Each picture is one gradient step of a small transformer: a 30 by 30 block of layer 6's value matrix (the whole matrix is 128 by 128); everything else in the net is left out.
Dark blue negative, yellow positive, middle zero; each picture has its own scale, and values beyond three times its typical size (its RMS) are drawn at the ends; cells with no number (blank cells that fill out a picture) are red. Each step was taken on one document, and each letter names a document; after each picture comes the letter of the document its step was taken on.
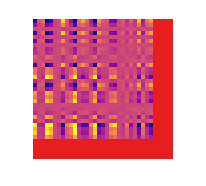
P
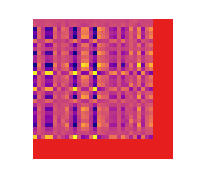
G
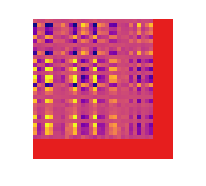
P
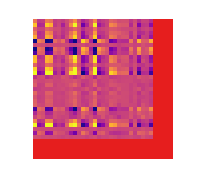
P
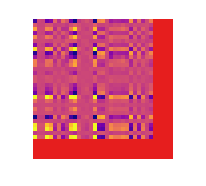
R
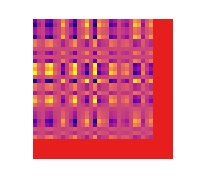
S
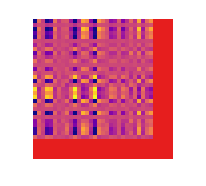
G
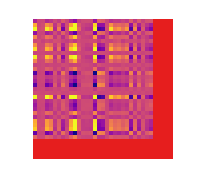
R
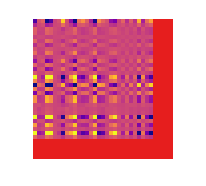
P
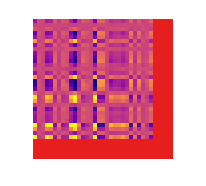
R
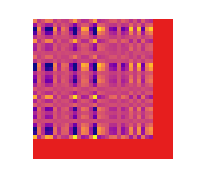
G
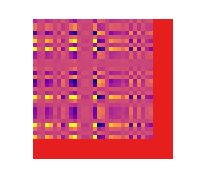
R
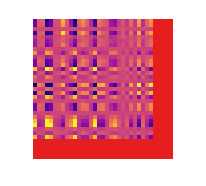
P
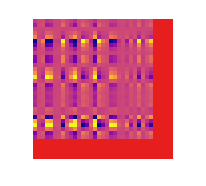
P
